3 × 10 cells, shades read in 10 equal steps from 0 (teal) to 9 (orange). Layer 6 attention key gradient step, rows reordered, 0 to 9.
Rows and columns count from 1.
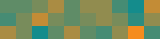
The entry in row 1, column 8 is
2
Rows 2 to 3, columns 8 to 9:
4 1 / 5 9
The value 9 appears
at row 3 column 9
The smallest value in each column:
2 3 0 3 3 3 2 2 0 2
